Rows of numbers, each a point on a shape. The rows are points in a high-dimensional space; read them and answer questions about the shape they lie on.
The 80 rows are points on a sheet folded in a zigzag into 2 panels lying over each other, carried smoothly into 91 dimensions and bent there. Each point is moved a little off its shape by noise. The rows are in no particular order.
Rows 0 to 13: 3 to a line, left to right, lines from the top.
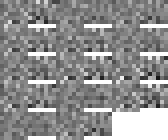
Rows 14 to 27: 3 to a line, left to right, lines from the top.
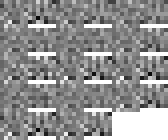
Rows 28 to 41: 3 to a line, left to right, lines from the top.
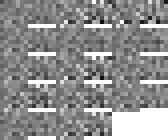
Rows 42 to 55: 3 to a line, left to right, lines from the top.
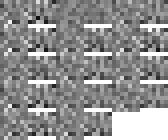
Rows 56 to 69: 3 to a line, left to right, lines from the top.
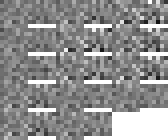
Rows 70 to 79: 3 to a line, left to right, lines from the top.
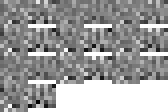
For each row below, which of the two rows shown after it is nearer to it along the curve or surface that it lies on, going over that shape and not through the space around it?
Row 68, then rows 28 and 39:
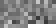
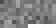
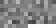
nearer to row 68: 28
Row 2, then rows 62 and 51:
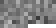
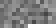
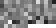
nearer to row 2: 62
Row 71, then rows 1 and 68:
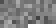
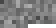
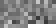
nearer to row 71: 1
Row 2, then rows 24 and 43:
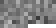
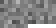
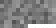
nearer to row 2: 43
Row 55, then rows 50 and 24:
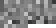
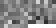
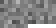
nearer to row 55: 24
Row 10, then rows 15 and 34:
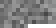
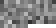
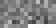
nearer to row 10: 34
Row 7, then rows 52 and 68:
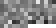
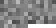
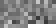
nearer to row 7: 52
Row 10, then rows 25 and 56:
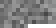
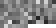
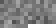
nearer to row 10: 56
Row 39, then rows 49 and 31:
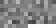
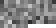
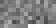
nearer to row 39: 49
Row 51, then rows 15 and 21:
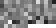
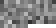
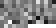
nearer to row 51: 21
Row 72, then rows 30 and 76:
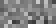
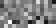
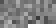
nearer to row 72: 30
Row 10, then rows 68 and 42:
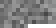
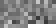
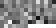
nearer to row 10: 68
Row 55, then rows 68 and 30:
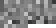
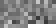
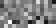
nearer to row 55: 30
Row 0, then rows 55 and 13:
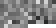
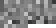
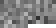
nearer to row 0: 13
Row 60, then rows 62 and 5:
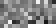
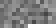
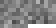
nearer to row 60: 5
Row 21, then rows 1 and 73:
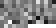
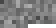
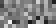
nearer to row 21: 73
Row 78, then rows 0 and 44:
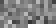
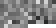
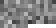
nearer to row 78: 44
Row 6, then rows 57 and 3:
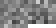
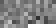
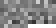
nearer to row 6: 57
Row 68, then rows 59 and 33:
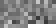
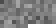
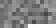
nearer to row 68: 59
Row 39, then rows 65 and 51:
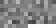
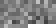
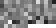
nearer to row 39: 51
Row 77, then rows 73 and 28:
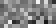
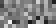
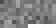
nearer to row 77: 73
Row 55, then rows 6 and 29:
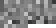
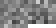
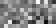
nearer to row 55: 29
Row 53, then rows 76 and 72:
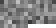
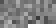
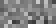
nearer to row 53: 72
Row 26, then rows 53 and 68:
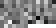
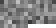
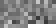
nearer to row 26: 68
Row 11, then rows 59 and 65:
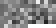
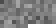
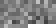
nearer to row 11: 65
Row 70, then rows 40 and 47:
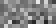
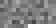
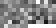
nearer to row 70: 47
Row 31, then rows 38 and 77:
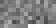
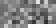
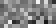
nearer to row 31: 38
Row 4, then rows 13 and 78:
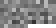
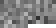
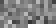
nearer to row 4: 78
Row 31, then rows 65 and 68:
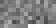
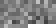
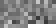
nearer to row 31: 65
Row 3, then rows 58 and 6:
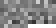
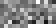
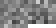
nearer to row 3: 58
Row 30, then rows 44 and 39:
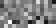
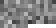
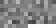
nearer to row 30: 44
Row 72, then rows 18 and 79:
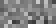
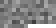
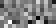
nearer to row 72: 18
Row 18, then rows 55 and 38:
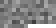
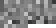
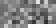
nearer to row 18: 55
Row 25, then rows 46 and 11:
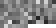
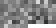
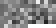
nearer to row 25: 46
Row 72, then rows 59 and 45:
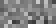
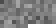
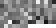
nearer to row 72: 45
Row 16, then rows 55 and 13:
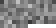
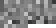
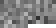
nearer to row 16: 55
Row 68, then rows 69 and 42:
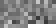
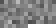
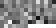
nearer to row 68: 42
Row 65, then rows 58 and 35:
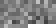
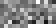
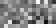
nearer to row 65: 35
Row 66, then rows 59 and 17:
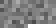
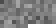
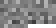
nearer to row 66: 17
